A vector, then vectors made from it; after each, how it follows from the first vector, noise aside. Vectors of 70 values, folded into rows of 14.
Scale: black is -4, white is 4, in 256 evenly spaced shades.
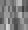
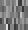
sign-scrambled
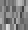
sign-scrambled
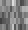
wrapped around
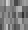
wrapped around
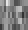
wrapped around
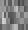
wrapped around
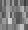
wrapped around
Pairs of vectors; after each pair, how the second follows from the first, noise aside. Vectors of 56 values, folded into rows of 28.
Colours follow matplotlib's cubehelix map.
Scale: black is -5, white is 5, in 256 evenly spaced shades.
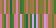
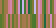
reversed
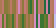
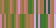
copied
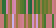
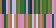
scaled up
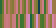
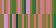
reversed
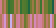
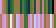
scaled up
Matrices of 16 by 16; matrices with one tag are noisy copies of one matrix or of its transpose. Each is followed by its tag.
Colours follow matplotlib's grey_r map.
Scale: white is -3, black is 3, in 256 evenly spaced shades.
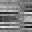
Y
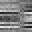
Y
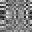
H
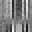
Y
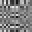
H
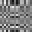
H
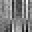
Y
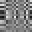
H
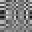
H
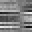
Y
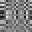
H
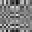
H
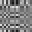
H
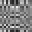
H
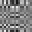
H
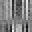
Y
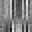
Y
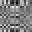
H
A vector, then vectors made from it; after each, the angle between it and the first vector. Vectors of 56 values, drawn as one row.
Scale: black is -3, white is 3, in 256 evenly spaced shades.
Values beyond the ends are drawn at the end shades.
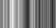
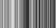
nearly parallel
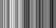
nearly parallel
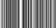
orthogonal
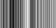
nearly opposite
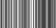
partly aligned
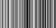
partly aligned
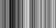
nearly opposite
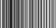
partly opposed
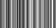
orthogonal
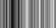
nearly opposite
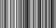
partly aligned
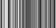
partly aligned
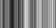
nearly opposite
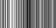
partly aligned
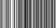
partly aligned
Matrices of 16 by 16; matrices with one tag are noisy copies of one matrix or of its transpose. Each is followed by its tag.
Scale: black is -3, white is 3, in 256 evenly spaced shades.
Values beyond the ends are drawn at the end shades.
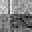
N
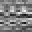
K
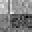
N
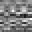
K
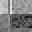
N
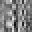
K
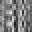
K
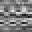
K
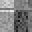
N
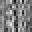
K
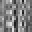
K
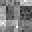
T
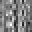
K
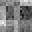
T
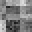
T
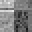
N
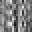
K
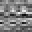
K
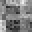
T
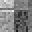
N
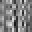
K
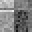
N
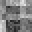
T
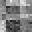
T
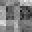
T
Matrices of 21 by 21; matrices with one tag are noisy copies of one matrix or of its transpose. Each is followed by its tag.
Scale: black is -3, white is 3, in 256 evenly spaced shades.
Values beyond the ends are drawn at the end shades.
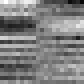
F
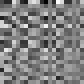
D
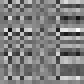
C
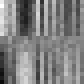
F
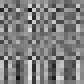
C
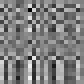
C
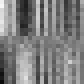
F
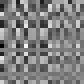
D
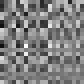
D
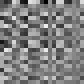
D
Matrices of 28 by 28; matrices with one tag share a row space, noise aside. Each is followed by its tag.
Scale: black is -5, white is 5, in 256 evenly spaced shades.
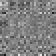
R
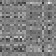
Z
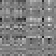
Z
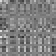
R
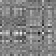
Z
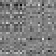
Z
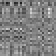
Z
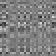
R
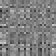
R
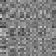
R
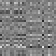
Z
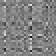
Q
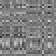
Z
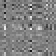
Q
